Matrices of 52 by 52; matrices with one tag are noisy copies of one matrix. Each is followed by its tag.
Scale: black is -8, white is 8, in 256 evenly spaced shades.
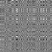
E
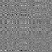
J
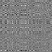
J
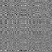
J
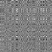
E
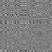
J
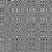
E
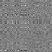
J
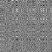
E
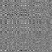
J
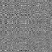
J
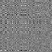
J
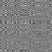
J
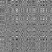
E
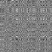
E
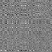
J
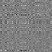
J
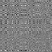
J
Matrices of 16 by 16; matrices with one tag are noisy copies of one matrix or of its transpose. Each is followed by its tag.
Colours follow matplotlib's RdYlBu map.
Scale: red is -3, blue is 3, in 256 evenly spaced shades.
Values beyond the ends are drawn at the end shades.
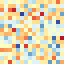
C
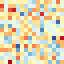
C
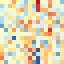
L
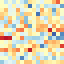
L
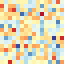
C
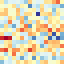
L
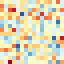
C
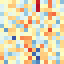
L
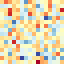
C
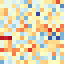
L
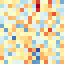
L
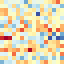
L
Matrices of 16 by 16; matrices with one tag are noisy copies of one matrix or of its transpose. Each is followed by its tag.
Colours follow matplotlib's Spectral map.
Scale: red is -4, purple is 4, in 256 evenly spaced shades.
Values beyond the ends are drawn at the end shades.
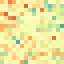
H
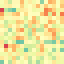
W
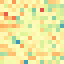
H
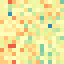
W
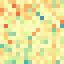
H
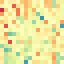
H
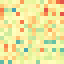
W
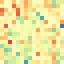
H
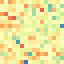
H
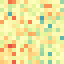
W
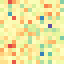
W
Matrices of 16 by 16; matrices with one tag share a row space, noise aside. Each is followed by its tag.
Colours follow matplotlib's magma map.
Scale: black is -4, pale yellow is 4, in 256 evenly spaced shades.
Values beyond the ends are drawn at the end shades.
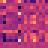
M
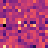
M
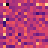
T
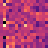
T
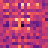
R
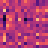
T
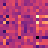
T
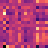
T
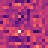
R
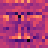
R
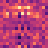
R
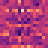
R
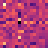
M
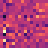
T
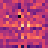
R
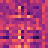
R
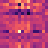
R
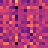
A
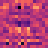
R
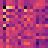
T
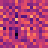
A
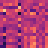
M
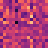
A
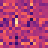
A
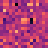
A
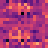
R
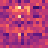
R
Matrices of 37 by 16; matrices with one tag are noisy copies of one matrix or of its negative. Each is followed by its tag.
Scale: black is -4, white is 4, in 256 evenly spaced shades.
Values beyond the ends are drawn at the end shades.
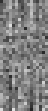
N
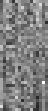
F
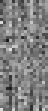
N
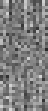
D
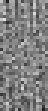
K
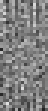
K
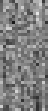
F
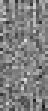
K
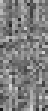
N
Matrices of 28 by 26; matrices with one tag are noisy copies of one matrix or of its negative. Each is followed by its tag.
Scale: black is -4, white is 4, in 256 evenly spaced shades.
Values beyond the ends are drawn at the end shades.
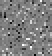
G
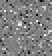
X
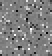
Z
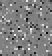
Z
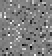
G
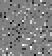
G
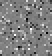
Z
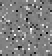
Z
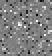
X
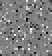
Z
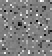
X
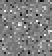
X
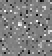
X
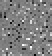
G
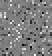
G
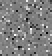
Z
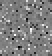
Z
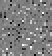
G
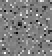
X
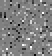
G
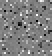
X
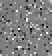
Z
